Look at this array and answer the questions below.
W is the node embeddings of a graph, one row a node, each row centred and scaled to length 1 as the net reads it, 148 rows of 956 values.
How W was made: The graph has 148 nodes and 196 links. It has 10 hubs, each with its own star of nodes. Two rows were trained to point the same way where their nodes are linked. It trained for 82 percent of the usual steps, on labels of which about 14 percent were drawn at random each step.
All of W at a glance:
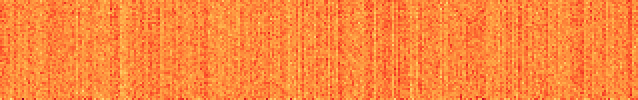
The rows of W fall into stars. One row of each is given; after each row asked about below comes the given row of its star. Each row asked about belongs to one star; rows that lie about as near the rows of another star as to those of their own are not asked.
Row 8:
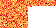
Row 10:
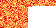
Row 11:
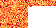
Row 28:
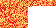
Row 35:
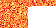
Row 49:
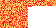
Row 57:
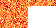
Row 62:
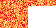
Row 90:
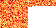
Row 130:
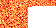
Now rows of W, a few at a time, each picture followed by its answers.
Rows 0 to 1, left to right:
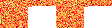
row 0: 10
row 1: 49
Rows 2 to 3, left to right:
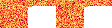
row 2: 10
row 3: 28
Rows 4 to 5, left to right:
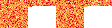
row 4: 11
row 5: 57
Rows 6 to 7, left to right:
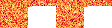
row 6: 35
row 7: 35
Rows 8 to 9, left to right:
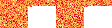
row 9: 57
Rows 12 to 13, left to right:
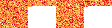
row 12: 57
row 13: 130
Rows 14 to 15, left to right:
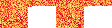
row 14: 130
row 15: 11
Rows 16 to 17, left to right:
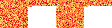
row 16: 8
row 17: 90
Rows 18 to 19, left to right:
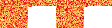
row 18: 90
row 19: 62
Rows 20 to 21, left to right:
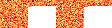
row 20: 62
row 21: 90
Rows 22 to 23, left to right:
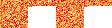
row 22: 28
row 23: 62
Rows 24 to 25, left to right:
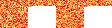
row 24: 57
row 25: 11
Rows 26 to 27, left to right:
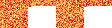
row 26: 11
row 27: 35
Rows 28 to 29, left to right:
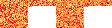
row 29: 130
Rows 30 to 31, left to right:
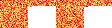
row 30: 90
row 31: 130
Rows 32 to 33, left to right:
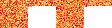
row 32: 10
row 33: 62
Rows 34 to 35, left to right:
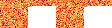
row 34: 35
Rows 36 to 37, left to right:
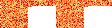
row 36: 35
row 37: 130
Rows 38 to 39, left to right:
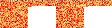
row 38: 130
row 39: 10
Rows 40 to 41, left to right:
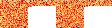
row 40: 10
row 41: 49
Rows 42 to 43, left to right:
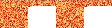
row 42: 11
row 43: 35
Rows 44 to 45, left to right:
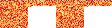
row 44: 62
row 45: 49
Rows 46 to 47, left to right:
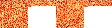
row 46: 90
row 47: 130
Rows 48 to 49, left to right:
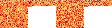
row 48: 10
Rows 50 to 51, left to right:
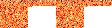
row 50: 28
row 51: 62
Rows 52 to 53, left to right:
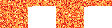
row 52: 62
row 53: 11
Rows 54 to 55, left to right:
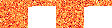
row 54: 28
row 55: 11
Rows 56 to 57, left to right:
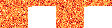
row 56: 35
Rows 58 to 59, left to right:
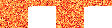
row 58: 49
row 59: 11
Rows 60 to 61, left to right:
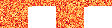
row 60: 35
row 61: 130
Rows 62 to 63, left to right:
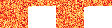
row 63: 35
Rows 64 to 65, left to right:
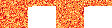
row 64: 10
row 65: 11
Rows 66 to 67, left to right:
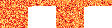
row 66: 11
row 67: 28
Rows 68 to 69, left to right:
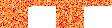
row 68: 35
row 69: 90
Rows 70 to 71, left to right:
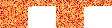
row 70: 62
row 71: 90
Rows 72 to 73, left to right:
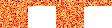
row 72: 57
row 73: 10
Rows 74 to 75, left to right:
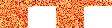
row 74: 8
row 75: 8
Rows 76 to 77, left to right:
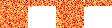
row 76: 57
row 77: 11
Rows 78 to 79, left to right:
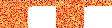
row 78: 10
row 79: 8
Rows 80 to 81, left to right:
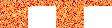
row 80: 35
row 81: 57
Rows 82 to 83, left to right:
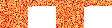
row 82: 62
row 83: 11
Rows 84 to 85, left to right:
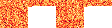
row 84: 8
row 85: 28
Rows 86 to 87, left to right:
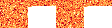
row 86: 35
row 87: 57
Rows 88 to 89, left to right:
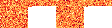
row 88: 11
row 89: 90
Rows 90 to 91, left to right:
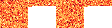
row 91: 35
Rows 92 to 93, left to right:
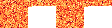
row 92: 10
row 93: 62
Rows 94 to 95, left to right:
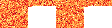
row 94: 57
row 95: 49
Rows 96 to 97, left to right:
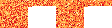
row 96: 49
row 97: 35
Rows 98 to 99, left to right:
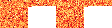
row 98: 90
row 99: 8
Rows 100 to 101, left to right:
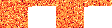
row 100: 10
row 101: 49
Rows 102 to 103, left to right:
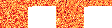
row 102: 10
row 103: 28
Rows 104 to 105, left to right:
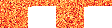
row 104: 130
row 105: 35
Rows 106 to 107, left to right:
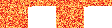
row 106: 57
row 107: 90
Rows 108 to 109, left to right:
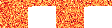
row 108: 90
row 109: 57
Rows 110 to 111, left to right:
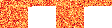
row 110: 90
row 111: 62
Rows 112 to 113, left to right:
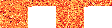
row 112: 90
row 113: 130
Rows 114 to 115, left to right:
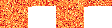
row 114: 35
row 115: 130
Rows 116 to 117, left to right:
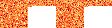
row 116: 8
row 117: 28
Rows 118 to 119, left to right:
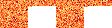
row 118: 57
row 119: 35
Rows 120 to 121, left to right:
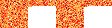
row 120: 57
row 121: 130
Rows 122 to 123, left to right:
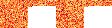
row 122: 28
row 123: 130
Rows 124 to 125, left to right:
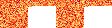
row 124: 57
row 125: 10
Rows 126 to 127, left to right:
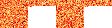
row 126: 11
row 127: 28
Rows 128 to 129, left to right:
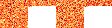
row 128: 11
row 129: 35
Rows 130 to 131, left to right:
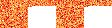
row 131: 11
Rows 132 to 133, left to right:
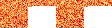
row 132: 57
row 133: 8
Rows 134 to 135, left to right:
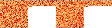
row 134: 49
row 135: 8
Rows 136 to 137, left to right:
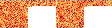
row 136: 49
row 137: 62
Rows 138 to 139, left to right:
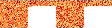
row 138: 57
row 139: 62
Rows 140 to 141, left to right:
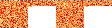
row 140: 62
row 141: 62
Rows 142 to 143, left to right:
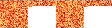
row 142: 90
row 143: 130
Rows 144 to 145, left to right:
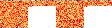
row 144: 10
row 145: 8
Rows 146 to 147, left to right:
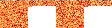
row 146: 8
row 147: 130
